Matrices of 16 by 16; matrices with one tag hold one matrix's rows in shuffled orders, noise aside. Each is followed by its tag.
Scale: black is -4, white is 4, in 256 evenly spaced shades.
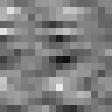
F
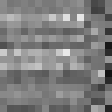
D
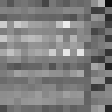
D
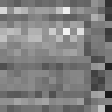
D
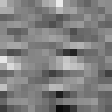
F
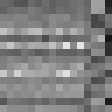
D
